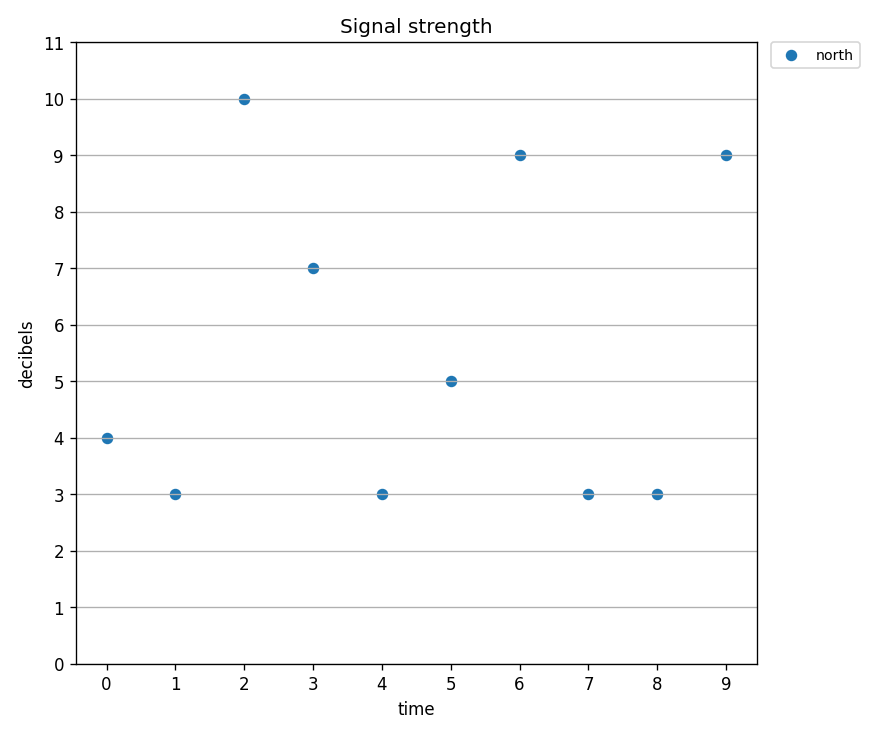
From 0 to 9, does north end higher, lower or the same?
higher
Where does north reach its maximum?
2
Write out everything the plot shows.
Title: Signal strength
x-axis: time, ticks 0 1 2 3 4 5 6 7 8 9
y-axis: decibels, ticks 0 1 2 3 4 5 6 7 8 9 10 11
Legend: north
Values:
north: 4 3 10 7 3 5 9 3 3 9
